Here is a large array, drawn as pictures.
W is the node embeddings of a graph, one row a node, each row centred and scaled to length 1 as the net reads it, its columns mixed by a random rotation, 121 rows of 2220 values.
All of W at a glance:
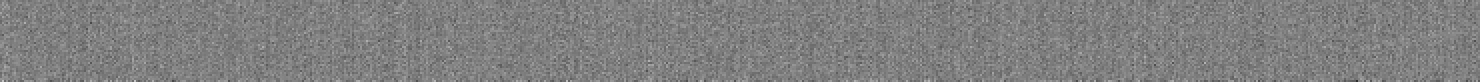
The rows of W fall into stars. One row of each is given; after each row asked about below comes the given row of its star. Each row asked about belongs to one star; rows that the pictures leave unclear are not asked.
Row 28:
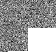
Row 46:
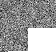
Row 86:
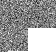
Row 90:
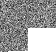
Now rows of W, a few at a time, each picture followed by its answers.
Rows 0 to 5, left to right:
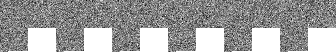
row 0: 90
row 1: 86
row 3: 86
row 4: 28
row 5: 28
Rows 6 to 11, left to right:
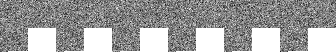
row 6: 46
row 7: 90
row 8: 28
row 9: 46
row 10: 90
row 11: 46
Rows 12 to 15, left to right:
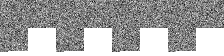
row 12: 90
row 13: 86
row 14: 46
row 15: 86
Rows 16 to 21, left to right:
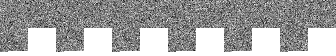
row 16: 28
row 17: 90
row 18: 46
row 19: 46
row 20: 46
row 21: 28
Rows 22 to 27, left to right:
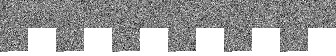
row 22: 46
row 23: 28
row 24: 86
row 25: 46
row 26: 90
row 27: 46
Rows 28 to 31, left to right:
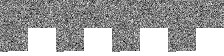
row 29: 86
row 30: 28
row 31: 86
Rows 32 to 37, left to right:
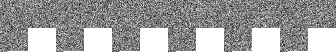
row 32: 86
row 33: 86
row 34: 86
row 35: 46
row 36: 90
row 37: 46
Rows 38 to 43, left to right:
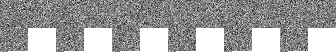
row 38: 90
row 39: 46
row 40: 28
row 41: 90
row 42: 28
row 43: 46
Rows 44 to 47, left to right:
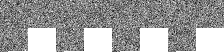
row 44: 28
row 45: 86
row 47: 28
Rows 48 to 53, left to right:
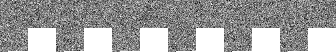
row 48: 86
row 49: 28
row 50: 86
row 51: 28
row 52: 90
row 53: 86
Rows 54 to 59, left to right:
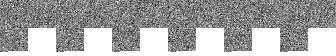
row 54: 46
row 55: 86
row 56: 90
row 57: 90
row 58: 46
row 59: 28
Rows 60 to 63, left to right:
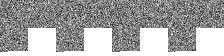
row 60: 46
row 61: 86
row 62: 46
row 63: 86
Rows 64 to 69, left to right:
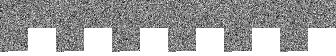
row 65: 28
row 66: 46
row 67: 46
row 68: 28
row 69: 28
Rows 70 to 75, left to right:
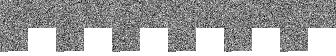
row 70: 28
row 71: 28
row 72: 28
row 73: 46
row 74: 90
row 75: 46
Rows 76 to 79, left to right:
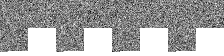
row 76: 90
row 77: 86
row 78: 46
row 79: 90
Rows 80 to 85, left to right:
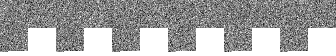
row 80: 28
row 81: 90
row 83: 86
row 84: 86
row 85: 86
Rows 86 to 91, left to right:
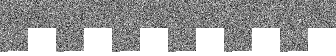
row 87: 90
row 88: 86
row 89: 46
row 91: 86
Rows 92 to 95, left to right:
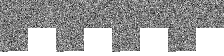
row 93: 86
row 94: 86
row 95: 46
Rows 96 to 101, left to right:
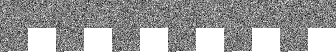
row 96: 90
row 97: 90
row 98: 28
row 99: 90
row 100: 46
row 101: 90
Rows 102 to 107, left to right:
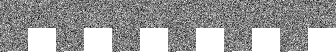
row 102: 86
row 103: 90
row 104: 90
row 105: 90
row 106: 46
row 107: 28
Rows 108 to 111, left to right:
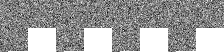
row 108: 28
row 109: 86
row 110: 86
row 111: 28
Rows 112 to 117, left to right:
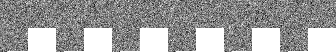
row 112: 86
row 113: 86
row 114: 90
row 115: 28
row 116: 86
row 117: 28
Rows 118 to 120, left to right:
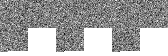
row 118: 86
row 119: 28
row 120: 28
